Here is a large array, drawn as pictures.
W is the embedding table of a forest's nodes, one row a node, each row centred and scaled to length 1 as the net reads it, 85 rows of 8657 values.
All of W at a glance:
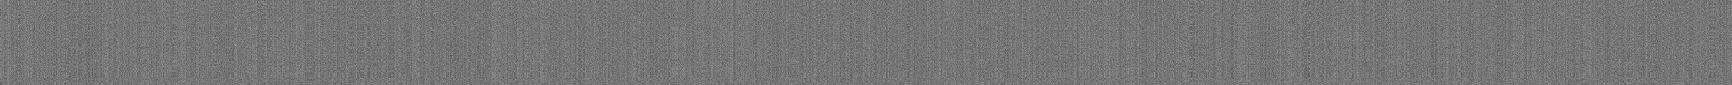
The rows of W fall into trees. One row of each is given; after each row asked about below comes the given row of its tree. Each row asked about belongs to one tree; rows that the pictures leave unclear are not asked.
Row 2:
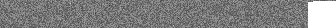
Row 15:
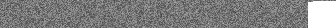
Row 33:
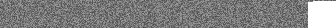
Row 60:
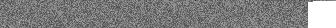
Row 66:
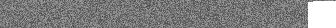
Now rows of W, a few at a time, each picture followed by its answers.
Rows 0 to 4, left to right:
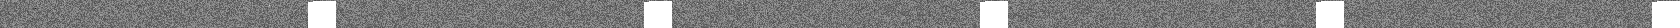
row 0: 15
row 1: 2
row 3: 33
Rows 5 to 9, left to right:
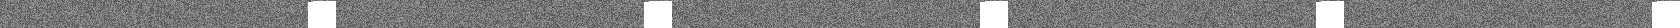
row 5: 15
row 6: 66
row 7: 33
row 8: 2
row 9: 15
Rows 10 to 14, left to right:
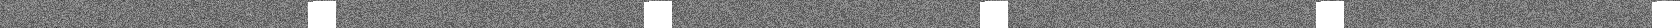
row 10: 66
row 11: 33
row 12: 60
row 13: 2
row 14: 15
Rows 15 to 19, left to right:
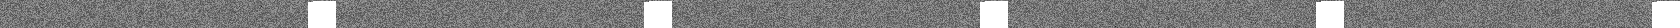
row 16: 33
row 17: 33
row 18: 60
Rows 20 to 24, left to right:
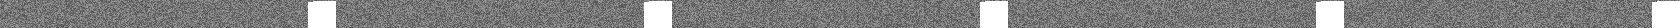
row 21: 15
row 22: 66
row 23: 15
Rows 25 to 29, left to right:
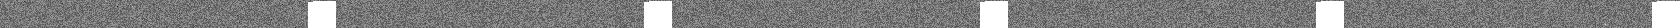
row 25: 2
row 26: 33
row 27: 33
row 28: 33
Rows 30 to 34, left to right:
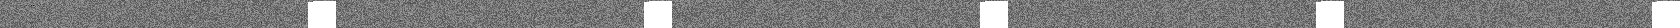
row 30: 66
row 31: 15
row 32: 33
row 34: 15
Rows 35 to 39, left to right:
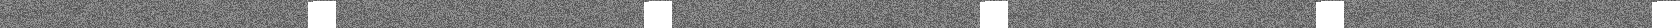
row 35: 33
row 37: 66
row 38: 33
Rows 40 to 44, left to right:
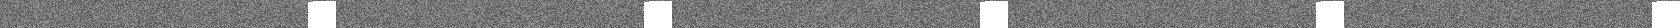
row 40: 15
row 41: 15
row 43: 15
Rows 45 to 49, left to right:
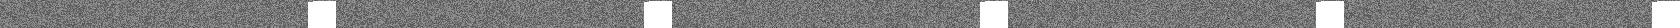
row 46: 15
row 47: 66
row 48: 2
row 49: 33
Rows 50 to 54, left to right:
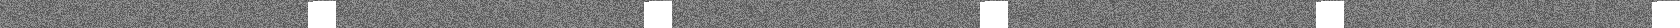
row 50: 33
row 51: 60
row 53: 33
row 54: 66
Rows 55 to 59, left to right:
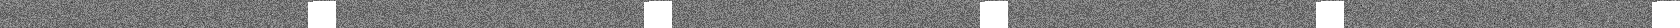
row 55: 33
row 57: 15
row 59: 60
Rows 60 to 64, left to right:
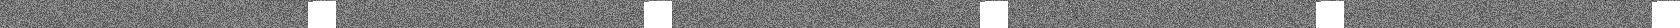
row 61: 15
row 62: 15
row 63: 2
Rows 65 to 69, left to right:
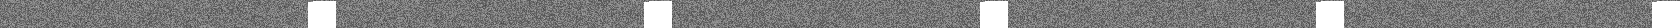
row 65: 15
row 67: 15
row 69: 33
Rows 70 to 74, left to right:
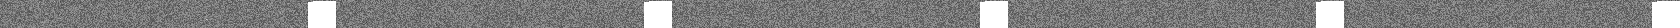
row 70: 15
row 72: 33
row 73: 33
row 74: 33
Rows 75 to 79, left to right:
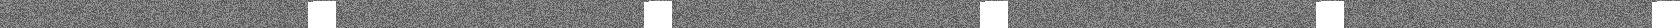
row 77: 33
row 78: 15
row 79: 2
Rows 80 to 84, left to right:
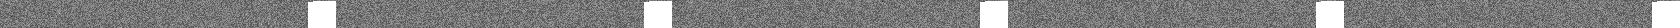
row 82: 60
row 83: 15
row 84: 60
